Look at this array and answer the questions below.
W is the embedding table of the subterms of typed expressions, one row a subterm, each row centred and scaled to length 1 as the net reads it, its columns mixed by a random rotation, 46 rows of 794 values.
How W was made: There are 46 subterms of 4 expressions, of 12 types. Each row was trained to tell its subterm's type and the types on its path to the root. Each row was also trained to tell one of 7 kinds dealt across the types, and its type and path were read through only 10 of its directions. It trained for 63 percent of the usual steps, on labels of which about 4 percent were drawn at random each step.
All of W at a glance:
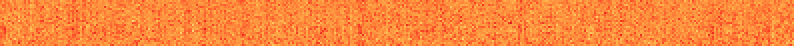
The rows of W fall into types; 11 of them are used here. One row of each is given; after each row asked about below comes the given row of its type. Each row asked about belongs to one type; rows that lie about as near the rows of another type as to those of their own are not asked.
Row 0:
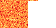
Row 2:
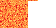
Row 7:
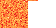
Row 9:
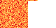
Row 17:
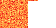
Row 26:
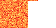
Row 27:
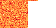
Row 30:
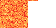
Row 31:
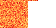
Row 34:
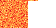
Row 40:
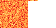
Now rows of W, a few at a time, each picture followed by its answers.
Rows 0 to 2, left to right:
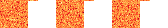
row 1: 27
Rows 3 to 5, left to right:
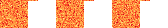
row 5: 27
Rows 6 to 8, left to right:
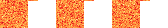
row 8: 0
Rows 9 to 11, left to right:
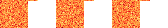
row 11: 30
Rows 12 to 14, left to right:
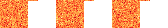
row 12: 7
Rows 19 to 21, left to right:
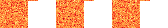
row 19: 30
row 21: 7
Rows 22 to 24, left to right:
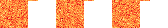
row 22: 34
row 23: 34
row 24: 30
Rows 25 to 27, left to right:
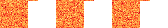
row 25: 2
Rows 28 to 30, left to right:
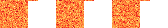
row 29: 7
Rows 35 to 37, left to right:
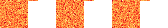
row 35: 27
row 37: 7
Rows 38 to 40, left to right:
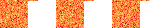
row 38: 26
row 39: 26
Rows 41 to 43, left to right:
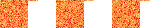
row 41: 2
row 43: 0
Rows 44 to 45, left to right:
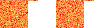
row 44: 27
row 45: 2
